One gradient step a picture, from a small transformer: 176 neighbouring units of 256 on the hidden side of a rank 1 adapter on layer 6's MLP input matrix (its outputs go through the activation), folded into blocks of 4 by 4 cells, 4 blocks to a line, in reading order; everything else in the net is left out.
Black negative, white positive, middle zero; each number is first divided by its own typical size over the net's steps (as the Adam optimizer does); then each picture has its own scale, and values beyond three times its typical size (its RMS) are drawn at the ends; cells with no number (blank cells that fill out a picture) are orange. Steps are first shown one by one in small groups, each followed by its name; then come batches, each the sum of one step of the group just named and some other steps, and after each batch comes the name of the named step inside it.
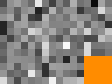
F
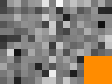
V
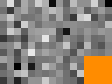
V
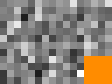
V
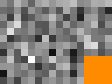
V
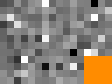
F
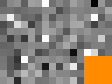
F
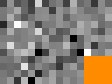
F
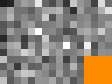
F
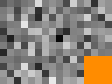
F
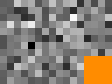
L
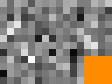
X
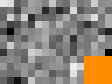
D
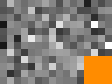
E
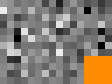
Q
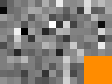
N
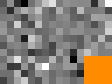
N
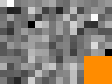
D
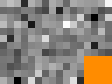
N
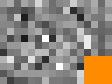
X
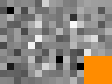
N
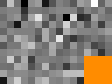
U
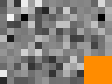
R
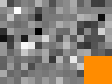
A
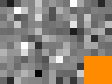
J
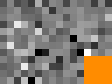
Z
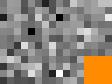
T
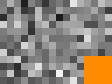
T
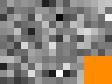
T
